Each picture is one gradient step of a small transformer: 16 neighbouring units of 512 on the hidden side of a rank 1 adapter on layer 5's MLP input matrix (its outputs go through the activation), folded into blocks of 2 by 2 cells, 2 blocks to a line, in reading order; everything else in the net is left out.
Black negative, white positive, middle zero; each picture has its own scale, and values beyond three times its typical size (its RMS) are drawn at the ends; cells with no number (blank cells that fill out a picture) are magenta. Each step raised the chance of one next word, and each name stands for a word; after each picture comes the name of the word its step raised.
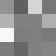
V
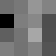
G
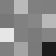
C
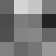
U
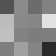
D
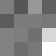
D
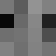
G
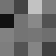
G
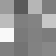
V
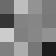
C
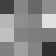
D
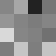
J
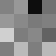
J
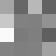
V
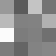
V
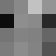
G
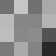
D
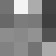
U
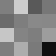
C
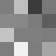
J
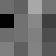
G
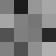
C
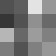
G
